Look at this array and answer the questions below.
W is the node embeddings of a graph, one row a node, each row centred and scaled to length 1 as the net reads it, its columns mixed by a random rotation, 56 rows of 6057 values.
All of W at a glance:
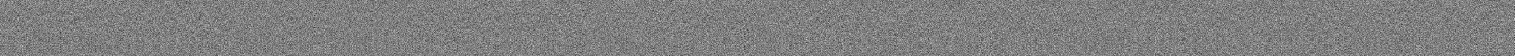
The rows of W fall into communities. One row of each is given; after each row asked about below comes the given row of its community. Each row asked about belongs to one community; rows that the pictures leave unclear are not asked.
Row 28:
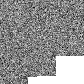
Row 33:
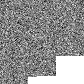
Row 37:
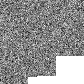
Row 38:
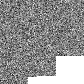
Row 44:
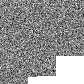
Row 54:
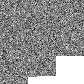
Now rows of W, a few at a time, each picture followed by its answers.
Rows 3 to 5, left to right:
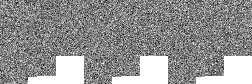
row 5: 38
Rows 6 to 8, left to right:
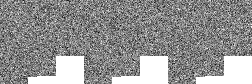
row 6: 28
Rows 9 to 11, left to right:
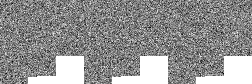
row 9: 37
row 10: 33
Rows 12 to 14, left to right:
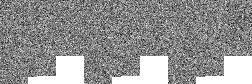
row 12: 33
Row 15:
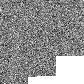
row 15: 38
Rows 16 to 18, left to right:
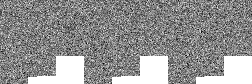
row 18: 44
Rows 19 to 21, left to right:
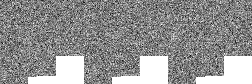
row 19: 33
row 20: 37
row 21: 37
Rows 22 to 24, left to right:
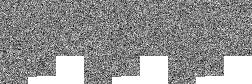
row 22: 54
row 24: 37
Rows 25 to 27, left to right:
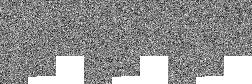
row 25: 38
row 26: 33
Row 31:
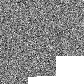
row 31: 38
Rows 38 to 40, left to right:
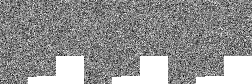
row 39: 37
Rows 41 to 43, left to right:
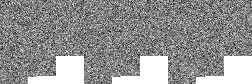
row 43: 37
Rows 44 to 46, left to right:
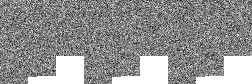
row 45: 33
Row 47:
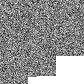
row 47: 44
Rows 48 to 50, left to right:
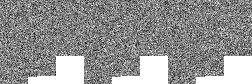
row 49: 33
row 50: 37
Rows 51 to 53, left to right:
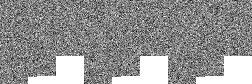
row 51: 33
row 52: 38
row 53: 28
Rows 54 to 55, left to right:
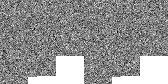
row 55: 44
